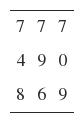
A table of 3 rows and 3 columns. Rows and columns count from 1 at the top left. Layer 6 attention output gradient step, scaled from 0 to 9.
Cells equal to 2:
0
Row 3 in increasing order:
6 8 9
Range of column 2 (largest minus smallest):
3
